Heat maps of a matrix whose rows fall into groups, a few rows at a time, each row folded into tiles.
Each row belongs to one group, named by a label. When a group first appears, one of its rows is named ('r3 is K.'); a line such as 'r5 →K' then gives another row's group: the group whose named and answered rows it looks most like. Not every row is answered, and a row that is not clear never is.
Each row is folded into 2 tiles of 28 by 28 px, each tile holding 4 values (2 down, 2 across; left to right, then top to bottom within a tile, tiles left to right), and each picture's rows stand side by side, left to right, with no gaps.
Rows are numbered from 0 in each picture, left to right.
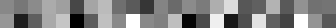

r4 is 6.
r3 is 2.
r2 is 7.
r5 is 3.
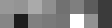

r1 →3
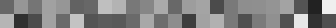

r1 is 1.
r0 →2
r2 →6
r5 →1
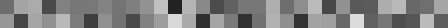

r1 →2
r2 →2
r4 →2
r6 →1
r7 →6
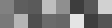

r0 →1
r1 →1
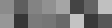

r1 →1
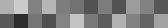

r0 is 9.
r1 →7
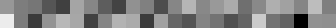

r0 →2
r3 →9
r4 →6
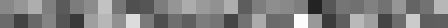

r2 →7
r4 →6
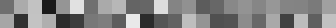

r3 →3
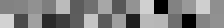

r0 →9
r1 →6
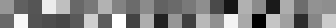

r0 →1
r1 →6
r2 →9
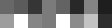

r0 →7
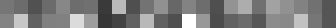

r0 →7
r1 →3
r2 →6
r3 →3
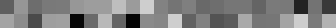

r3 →9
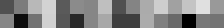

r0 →2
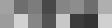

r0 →3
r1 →2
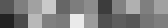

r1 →3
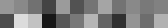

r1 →6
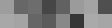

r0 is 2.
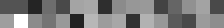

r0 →7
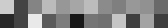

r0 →6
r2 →9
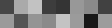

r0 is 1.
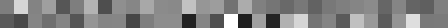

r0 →9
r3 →9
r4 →9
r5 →7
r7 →7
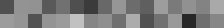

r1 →7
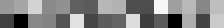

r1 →1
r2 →1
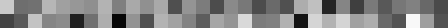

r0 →6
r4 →7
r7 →3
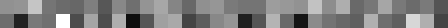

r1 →9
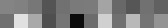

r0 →3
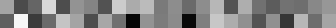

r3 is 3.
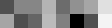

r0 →2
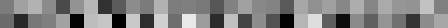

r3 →3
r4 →9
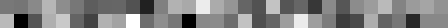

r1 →2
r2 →7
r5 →7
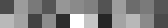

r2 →3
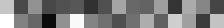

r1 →7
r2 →6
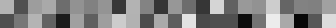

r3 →1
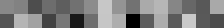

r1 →2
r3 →1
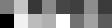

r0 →3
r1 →9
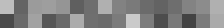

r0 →6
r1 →1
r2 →3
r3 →2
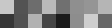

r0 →6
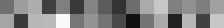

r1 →9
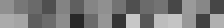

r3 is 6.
